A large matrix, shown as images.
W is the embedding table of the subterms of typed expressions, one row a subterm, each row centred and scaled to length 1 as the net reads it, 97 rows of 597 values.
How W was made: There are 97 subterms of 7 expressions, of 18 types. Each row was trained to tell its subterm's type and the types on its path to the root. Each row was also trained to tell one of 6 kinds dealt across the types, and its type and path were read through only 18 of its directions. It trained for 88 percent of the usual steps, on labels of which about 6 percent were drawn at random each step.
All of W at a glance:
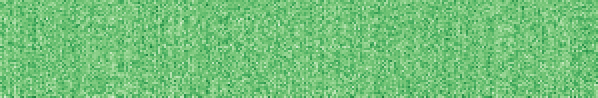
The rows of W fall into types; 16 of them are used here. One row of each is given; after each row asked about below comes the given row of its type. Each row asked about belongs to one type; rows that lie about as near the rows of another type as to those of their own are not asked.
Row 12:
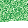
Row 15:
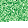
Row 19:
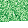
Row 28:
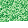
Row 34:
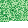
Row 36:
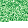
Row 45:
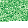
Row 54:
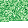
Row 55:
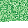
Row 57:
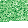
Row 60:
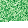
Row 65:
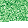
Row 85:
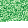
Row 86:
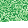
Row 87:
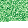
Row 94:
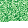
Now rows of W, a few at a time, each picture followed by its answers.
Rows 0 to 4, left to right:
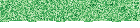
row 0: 55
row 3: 86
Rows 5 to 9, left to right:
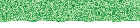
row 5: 12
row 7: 94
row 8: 34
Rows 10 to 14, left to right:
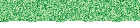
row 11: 94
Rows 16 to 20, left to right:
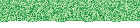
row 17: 54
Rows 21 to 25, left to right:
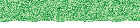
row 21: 15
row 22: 65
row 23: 34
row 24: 12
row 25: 28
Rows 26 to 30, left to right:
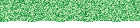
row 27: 28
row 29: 28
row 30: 36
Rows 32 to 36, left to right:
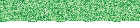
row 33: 60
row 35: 12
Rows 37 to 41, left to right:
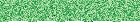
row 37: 87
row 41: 34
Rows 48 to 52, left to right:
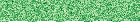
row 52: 15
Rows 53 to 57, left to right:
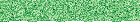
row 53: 57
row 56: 87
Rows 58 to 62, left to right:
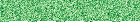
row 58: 55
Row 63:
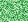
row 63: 36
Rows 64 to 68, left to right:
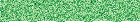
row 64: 55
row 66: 36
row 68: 65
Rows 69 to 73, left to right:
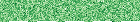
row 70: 55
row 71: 36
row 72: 54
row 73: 19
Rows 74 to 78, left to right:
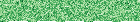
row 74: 60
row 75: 60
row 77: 28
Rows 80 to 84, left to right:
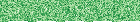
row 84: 12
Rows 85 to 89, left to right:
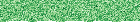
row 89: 54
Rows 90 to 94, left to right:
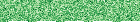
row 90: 85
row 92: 60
